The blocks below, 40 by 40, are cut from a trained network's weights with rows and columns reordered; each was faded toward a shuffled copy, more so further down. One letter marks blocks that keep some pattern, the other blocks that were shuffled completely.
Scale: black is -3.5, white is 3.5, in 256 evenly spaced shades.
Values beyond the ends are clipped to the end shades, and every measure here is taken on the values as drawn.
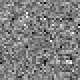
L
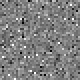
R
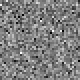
R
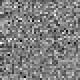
L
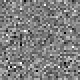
L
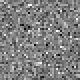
R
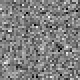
R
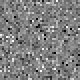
R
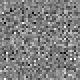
L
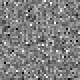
R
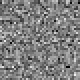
L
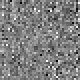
L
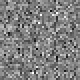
L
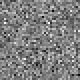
R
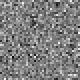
L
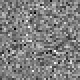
L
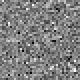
R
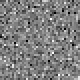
R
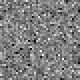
R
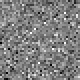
R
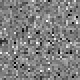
L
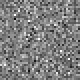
R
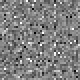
L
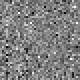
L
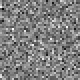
R
